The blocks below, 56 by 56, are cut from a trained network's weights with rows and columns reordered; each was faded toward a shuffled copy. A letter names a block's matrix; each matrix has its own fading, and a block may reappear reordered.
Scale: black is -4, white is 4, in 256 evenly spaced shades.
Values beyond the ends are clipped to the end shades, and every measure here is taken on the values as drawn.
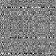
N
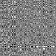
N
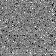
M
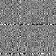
N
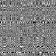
N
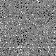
M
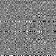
N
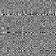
N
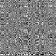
N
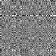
N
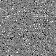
M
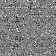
M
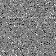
M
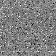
M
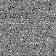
M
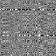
N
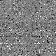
M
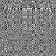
N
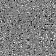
M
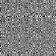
N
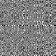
N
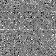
M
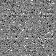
M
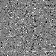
M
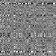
N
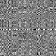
N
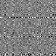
N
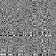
N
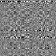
N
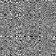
N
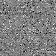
M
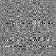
N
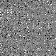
M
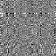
N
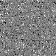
M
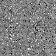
M
